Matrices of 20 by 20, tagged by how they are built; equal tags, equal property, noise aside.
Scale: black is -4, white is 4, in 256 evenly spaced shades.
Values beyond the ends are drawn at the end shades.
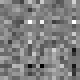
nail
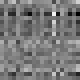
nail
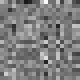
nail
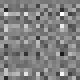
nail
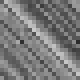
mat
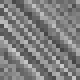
mat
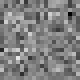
nail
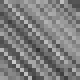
mat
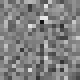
nail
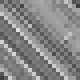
mat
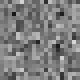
nail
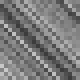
mat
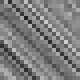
mat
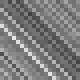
mat
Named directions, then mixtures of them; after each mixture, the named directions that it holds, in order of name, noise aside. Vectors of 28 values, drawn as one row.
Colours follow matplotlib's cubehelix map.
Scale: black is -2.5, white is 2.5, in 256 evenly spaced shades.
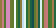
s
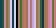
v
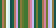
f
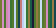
s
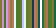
s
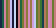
v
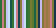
f, s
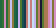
s, v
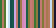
f, s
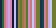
f, v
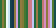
f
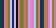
v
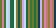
f, s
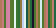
s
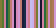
s
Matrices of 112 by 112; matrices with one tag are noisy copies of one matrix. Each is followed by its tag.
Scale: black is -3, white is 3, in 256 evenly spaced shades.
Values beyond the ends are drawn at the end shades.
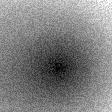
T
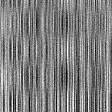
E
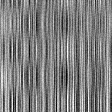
E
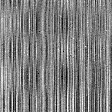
E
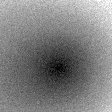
T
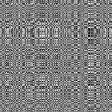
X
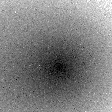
T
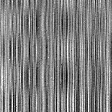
E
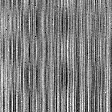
E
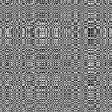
X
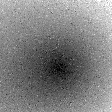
T
